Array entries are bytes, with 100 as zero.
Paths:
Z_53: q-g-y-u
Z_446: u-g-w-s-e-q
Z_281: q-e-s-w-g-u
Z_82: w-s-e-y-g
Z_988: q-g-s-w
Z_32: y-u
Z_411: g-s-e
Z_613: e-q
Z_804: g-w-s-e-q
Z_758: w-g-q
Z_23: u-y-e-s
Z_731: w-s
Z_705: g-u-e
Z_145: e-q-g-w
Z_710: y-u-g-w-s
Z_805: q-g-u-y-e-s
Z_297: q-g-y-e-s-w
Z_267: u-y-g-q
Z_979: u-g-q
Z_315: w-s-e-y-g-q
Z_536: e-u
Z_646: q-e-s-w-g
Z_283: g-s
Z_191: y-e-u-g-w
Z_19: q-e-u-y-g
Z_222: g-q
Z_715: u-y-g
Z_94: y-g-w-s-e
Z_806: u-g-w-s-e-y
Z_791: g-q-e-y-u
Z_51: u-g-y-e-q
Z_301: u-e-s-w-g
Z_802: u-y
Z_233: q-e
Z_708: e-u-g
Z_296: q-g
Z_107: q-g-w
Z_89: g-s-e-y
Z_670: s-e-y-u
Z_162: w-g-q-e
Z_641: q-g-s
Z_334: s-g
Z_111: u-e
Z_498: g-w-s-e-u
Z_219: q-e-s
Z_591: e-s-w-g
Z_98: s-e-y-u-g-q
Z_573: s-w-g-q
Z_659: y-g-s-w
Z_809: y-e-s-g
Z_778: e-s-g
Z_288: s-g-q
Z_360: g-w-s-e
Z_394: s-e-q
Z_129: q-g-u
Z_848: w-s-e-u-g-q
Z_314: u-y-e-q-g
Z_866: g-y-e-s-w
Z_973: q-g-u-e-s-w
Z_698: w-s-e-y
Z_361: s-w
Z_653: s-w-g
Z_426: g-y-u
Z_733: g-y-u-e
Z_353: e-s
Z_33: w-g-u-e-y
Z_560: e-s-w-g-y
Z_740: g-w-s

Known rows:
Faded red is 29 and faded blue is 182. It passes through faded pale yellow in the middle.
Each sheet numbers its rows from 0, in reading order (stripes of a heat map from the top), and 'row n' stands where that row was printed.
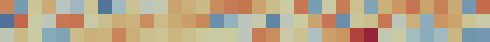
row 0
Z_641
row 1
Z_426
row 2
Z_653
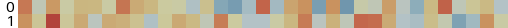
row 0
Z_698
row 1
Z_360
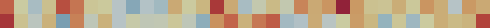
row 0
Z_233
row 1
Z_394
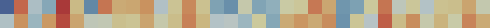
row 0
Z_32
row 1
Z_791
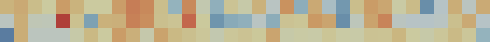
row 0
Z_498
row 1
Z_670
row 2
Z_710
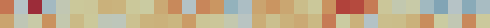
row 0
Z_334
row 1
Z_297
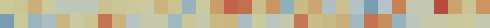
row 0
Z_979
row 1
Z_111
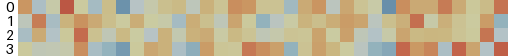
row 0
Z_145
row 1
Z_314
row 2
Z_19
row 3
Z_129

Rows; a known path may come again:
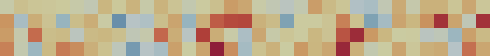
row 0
Z_98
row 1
Z_222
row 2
Z_411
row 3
Z_233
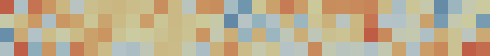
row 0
Z_778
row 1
Z_82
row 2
Z_705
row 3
Z_51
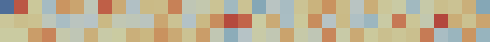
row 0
Z_715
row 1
Z_979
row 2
Z_866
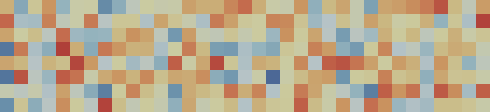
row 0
Z_107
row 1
Z_353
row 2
Z_281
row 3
Z_32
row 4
Z_296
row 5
Z_426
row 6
Z_129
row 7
Z_111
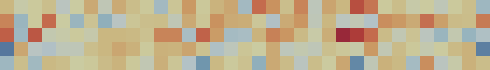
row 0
Z_646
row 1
Z_145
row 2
Z_334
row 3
Z_710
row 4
Z_23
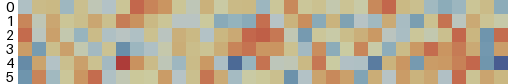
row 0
Z_301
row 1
Z_698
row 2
Z_288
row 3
Z_641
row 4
Z_802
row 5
Z_53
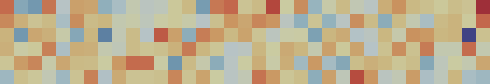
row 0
Z_219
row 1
Z_804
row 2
Z_283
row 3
Z_297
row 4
Z_498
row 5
Z_740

